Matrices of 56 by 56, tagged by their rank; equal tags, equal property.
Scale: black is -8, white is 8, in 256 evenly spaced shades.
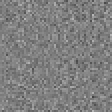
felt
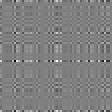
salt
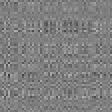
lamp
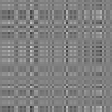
salt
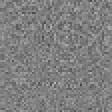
felt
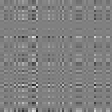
salt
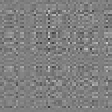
lamp
